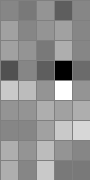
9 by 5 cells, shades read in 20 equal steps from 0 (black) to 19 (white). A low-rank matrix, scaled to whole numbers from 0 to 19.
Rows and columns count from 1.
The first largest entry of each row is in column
3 1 4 2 4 3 5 3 3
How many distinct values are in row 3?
5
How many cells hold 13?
5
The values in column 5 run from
8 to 16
